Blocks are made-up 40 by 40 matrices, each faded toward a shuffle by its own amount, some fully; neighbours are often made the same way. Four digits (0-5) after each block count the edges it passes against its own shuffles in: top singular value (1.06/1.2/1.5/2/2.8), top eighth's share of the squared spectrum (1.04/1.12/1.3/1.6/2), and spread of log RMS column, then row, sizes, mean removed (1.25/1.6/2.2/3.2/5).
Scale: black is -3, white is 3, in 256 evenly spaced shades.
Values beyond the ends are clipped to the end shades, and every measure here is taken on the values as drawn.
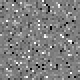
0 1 0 0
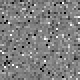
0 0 0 0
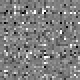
2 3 2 2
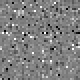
1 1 0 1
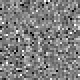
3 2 0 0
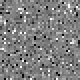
0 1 0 0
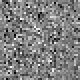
1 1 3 0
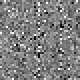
2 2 2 1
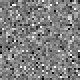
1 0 1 0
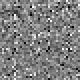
1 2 2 1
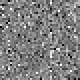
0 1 1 0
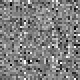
1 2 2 1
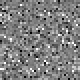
2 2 0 0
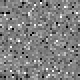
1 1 0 1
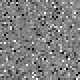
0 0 0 0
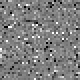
0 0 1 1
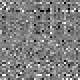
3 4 1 3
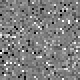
0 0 0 0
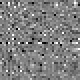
3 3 1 2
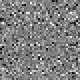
3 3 1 2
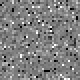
0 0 0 0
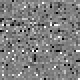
3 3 1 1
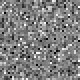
1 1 0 0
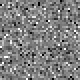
1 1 0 0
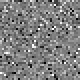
1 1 0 1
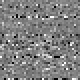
2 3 0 3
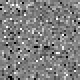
0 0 0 0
